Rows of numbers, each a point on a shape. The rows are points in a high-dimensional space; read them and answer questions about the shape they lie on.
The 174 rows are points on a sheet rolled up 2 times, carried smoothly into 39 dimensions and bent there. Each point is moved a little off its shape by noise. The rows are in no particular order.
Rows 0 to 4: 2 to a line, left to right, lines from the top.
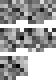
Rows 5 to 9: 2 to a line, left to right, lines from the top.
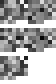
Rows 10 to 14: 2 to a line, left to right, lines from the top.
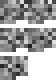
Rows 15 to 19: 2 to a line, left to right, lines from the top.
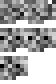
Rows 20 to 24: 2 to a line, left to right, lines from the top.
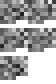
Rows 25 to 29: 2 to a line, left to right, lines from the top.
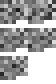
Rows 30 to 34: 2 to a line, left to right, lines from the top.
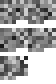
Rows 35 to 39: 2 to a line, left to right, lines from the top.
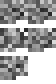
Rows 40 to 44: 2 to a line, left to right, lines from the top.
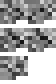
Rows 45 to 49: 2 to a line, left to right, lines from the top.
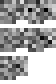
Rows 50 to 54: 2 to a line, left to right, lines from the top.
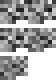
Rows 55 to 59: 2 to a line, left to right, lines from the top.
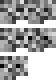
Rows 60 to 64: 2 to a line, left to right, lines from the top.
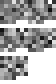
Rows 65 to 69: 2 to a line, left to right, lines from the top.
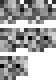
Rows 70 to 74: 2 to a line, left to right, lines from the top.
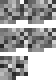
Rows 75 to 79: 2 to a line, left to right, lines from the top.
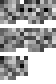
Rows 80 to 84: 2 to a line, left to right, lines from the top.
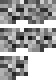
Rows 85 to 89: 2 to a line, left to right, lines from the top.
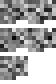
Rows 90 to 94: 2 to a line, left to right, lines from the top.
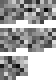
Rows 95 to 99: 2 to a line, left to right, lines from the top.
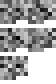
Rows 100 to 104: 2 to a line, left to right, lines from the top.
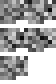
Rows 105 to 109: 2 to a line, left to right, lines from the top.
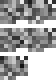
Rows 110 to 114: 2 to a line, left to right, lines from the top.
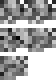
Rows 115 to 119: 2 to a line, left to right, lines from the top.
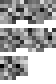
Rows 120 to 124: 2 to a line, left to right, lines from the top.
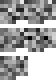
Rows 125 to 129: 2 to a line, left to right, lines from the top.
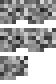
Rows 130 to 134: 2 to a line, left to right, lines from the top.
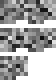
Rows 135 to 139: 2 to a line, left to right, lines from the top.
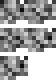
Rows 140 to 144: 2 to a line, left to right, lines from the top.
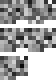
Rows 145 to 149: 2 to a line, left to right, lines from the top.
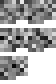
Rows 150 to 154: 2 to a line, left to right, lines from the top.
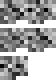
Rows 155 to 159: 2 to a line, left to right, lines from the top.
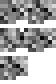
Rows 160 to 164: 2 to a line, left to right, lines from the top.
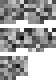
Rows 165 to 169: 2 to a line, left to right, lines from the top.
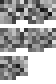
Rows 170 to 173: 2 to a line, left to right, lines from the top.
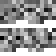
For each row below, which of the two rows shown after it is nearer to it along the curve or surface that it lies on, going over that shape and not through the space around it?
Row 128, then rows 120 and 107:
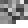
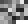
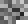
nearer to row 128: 107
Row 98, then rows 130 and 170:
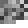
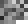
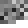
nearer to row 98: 130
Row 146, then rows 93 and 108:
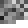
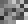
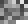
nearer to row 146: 93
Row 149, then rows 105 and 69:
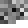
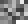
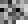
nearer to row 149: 69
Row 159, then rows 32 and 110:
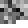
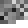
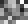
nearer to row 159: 32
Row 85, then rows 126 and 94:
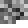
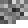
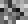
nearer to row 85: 126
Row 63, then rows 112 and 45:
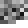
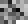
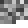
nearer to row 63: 112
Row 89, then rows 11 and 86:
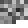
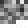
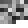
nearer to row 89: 11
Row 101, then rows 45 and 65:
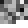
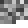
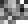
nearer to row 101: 65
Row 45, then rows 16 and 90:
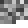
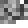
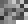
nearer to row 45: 16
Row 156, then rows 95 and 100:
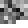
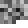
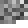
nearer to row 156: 95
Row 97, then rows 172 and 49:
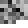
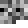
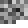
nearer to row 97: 172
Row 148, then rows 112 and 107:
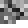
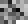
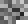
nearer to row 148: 112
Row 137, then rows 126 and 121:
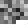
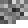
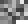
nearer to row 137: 126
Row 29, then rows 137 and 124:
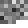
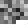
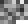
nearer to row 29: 137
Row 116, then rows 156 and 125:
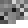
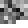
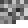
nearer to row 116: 156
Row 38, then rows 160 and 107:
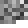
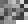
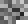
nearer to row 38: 107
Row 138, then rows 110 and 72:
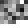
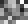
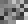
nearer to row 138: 110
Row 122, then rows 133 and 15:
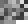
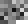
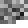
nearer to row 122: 133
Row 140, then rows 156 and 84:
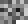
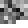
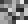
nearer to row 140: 156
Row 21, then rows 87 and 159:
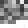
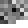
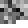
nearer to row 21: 87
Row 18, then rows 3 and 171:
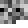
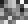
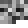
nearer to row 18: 171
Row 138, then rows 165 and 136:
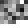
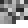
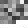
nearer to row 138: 165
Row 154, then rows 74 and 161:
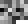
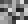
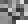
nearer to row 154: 74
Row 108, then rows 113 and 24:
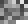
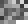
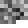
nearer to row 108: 113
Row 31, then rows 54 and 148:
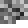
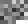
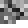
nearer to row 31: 54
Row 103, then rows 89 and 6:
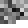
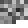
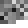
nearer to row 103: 6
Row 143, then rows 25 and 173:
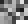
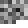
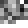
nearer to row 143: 173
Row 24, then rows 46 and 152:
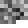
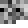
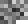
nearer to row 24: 152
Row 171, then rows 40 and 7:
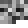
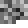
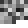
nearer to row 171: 7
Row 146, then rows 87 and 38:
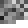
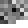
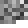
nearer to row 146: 87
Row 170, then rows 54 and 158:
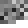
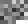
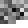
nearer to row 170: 158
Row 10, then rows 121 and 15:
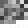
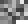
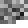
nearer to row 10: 121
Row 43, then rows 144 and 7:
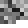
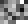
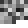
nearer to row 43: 7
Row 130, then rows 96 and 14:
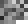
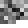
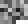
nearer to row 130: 96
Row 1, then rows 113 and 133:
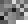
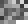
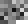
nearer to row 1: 133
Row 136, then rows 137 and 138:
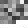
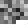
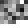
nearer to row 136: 137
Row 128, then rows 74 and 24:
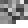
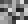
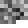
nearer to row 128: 24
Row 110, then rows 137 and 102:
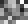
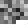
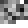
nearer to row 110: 102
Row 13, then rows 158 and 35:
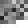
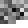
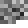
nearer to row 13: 158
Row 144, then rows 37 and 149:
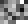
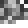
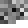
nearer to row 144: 37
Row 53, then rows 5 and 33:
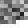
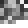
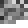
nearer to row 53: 33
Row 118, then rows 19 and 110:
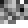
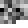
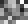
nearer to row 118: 110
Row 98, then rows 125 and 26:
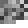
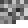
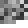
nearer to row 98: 26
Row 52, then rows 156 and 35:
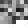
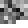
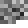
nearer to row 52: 156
